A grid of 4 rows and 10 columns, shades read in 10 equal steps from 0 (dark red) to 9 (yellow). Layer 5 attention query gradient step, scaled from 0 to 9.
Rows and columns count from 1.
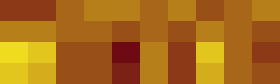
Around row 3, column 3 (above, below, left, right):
4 3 8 3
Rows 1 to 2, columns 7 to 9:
5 3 4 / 3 5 4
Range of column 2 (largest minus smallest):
6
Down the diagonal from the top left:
2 5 3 3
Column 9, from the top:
4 4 4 4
